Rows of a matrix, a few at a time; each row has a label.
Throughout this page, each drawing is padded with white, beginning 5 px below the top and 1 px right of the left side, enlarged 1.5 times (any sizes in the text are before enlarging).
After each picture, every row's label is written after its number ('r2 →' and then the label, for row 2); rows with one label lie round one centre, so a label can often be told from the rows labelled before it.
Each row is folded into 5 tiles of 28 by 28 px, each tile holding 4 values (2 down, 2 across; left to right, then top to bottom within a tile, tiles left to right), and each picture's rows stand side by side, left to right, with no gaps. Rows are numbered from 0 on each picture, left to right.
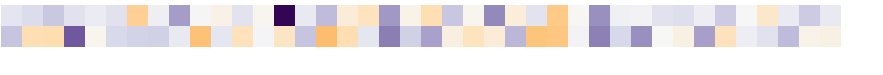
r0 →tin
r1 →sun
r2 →sun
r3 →tin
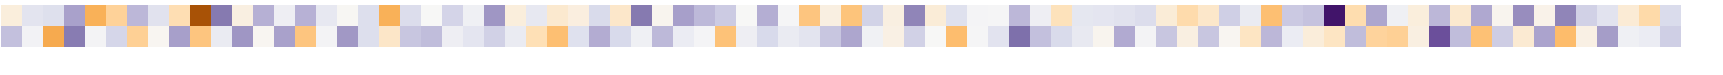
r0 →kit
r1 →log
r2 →sun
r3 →log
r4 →sun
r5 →tin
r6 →sun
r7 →log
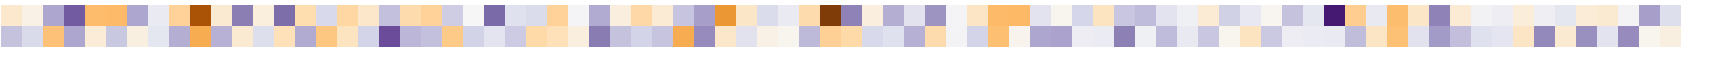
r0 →kit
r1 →sun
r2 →sun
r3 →kit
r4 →log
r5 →tin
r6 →sun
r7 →tin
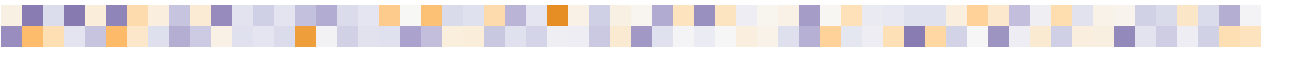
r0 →sun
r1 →log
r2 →tin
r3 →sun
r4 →tin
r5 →tin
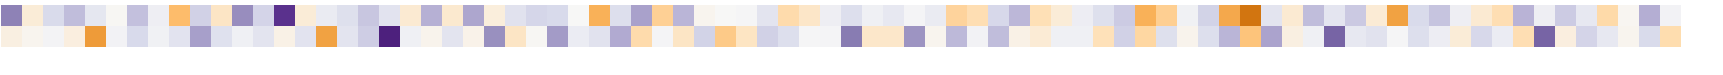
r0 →log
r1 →sun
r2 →log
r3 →log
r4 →tin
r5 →kit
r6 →tin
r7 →tin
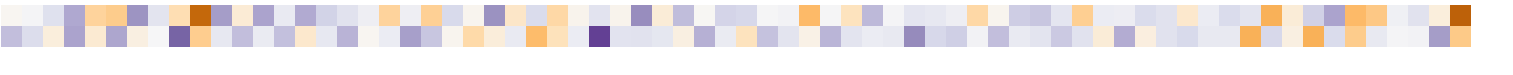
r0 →kit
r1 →log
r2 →sun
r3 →log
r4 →tin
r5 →tin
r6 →kit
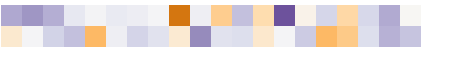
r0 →log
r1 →sun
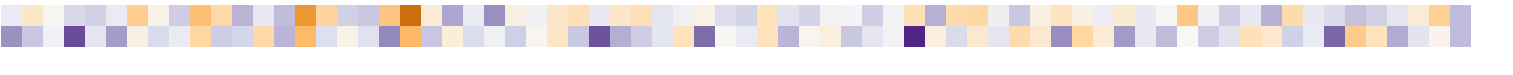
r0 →tin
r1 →kit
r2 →sun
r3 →tin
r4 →tin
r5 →tin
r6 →log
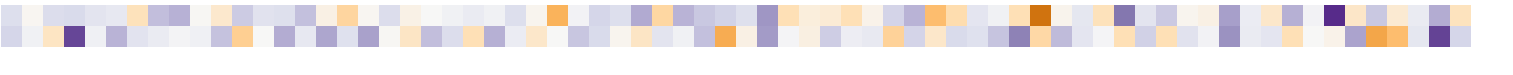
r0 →tin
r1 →tin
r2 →tin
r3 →log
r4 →kit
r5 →sun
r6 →sun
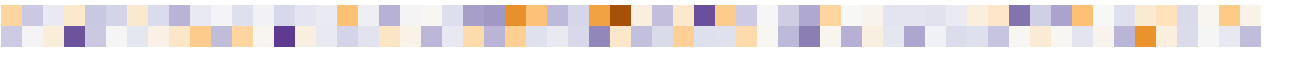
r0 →tin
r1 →tin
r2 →kit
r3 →sun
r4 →tin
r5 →log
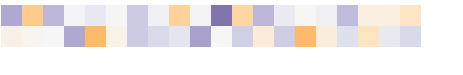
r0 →log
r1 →log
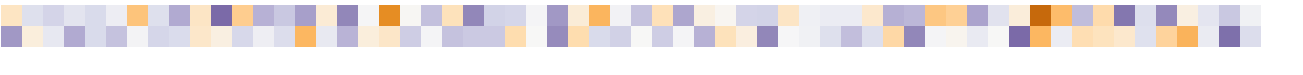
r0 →tin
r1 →log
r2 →log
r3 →log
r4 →kit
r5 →sun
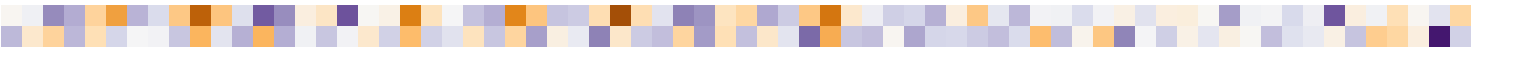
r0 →kit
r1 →kit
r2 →kit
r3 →kit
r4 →tin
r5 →tin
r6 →sun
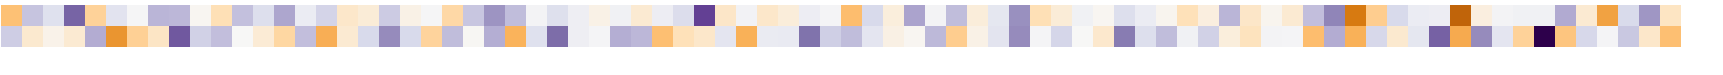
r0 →sun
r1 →sun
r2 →log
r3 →sun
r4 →sun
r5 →tin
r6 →kit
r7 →tin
